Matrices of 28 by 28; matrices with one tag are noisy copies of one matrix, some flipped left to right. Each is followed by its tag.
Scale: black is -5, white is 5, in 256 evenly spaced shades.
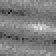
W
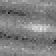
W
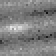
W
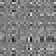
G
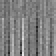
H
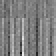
H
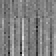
H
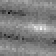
W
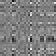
G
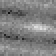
W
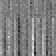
H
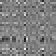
G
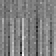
H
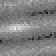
W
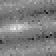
W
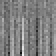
H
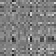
G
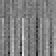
H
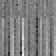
H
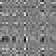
G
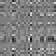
G
